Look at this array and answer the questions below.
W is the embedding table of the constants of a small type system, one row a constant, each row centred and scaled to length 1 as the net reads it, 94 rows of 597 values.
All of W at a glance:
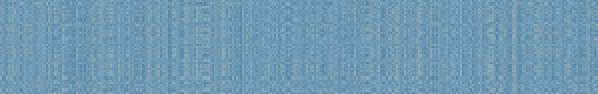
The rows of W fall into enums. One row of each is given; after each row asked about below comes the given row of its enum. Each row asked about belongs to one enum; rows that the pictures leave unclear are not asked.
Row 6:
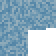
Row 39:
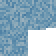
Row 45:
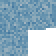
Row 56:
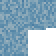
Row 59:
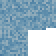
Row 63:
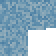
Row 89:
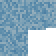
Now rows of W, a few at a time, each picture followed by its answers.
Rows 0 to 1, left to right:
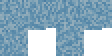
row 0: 56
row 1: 6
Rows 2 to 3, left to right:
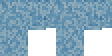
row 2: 63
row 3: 63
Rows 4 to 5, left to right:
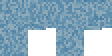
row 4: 56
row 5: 63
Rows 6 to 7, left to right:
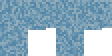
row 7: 89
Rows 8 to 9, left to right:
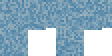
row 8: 56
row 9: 59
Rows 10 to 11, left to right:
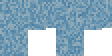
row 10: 56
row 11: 39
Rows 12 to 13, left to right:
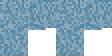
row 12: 56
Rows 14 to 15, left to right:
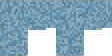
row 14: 6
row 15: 39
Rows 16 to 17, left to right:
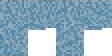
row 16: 56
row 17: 6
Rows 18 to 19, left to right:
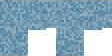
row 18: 89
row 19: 59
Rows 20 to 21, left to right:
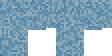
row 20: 59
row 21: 6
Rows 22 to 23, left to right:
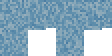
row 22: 56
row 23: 63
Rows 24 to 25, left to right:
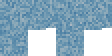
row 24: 39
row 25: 45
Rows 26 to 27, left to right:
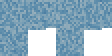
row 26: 89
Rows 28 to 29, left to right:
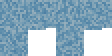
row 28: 89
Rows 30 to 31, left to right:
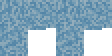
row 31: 6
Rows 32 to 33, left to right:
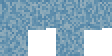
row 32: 63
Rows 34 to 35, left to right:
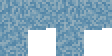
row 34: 6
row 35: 6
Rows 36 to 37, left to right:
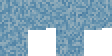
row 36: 6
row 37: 39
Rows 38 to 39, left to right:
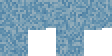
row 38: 89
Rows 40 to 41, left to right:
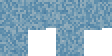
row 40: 89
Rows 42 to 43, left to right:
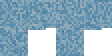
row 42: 89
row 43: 56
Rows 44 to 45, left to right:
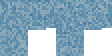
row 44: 63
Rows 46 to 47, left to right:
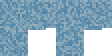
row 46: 89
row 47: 6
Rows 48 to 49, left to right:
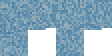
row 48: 45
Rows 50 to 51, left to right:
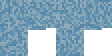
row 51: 56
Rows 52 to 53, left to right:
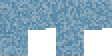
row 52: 45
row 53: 6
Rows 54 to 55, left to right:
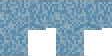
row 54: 56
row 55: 56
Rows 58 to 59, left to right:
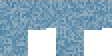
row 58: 39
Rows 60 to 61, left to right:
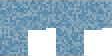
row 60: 59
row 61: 89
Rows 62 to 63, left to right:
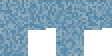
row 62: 56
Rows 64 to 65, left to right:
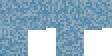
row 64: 59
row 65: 6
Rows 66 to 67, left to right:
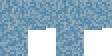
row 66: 6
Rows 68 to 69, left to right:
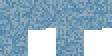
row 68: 39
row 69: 59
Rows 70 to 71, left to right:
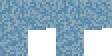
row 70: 6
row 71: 6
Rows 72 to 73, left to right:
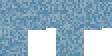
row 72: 59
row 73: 56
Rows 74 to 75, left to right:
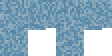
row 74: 56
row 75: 6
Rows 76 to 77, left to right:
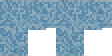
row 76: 89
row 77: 89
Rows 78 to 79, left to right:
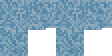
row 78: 89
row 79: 89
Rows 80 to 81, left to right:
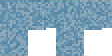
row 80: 63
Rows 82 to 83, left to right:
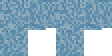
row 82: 56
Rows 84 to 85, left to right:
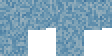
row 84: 39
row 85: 63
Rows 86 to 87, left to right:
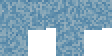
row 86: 63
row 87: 6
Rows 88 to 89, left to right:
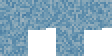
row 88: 39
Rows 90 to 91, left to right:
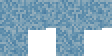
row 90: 89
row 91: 89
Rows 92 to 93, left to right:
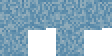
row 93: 56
